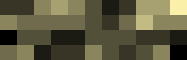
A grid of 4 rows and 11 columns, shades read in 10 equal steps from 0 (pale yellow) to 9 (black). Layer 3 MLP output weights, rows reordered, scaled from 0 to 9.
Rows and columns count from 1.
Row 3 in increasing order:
6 6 6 6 6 7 7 8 8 8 9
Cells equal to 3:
3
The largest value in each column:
9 7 8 8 8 6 8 7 7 7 9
